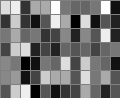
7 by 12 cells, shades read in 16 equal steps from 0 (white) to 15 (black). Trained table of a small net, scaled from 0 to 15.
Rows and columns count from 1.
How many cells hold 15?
3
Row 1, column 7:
8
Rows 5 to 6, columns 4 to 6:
14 8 9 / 11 3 5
